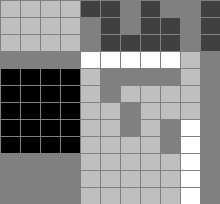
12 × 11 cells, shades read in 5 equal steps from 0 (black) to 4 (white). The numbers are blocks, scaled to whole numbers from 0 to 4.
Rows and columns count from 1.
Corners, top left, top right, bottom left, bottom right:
3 1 2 2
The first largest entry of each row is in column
1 1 1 5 5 5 5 10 10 10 10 10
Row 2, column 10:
2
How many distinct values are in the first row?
3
